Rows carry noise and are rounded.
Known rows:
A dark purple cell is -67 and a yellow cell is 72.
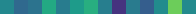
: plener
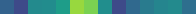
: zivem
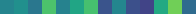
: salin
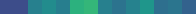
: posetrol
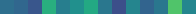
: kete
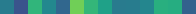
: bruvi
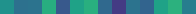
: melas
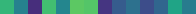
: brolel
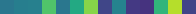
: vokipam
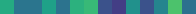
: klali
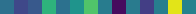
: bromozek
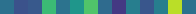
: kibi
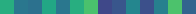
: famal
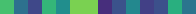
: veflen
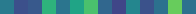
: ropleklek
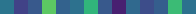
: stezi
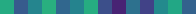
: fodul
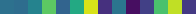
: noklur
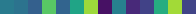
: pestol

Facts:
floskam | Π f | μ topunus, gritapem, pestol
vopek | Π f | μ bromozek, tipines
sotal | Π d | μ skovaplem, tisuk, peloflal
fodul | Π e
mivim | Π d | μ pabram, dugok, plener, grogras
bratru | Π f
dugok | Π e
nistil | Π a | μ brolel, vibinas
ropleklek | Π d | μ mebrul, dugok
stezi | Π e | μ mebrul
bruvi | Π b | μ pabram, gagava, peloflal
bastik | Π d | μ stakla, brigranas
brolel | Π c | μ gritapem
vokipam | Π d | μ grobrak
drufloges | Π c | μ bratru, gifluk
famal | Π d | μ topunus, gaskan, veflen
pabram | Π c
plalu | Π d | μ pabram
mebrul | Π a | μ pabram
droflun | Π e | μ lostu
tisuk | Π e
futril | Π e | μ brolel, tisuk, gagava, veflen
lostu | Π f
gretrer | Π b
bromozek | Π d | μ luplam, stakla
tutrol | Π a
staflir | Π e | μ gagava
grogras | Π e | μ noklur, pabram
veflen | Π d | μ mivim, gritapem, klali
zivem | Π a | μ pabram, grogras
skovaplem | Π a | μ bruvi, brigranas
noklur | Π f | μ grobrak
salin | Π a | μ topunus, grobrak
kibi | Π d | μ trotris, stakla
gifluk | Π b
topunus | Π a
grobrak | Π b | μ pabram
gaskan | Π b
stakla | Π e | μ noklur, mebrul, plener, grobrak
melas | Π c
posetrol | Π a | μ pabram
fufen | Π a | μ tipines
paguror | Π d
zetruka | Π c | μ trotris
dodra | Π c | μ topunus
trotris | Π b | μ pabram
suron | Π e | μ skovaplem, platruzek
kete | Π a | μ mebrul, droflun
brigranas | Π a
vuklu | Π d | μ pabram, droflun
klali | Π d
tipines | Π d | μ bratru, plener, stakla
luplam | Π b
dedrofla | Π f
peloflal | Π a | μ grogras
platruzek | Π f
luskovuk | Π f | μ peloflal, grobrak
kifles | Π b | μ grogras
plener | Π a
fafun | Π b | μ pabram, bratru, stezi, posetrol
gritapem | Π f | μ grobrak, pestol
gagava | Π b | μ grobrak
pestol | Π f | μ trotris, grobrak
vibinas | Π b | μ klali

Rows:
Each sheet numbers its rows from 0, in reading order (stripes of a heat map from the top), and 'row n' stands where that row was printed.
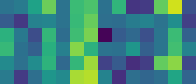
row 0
gagava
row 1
plalu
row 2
floskam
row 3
vibinas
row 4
luskovuk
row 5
mivim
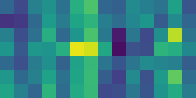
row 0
vuklu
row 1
mebrul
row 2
bastik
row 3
peloflal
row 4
pabram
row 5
paguror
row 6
dodra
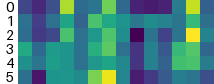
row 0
stakla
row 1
fafun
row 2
tipines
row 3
sotal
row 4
skovaplem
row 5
grogras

